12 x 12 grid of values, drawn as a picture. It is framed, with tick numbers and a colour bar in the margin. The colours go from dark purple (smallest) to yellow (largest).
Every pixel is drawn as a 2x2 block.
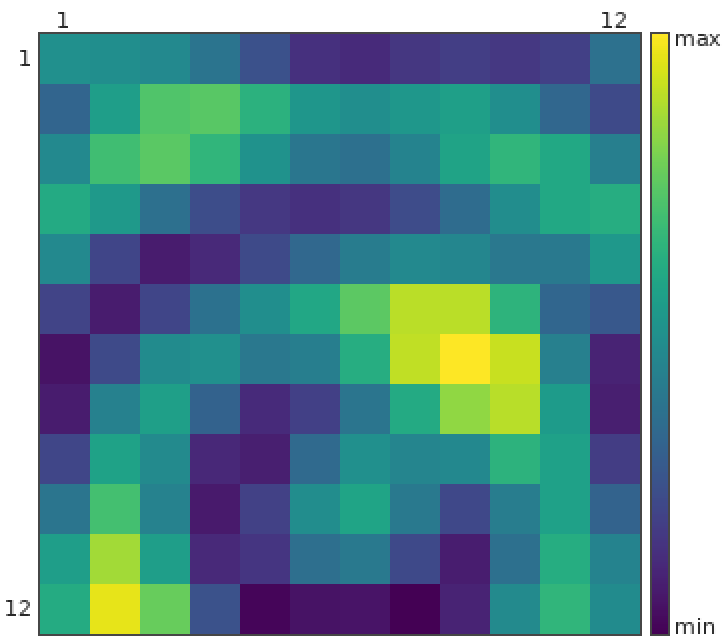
No overall slope runs across the table. The texture is blotchy. Rings spread out from the bottom middle.
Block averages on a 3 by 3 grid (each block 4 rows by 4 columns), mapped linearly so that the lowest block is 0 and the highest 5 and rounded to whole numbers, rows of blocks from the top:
5 1 3 / 0 4 5 / 4 0 3
